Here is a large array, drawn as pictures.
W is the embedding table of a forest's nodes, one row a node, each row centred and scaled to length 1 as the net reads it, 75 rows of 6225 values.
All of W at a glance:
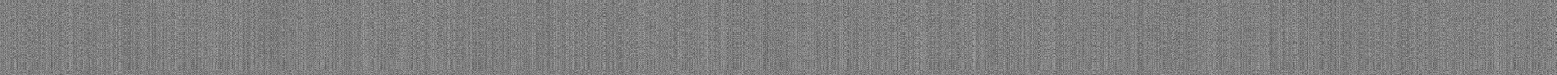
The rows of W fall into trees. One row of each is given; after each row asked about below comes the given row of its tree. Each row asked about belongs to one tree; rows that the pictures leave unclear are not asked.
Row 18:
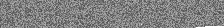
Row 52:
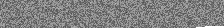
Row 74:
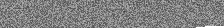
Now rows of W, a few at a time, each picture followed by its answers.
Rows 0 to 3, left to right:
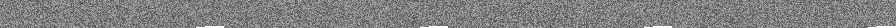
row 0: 52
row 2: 52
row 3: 74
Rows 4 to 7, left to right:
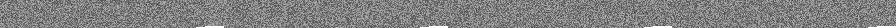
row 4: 74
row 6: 18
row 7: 52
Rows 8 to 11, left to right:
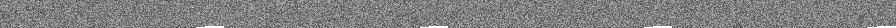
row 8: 74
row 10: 74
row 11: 52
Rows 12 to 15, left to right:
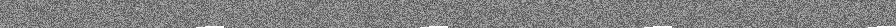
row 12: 74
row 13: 74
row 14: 52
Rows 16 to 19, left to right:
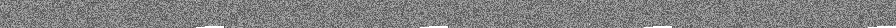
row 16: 74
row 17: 18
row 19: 52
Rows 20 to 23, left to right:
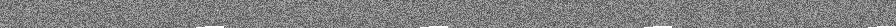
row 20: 52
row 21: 52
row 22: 74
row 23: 52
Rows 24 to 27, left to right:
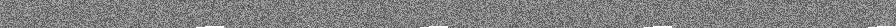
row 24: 52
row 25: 74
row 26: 52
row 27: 74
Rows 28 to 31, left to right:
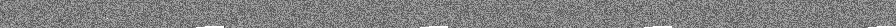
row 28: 74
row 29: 18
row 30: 18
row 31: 74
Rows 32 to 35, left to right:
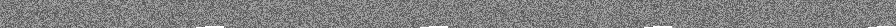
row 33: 52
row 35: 74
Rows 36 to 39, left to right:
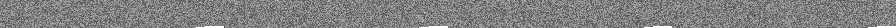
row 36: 52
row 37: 18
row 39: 74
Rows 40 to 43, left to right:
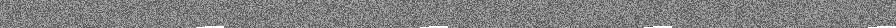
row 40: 18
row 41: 52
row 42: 52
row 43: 52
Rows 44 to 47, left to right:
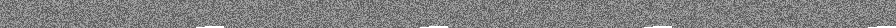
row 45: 74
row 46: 74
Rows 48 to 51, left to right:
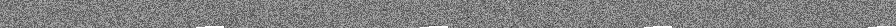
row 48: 52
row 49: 18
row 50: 52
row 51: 74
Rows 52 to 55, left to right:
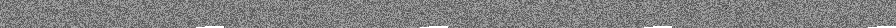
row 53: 18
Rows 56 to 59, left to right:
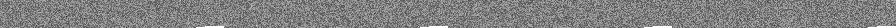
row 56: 18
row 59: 74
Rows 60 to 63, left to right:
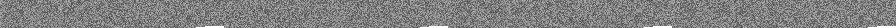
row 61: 74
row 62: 52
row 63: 52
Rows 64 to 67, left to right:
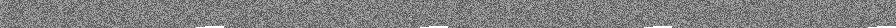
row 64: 52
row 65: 52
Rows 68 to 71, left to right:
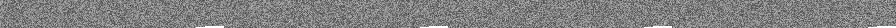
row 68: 52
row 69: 52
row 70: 74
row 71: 18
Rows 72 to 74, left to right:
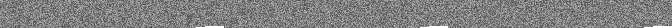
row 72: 52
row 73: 18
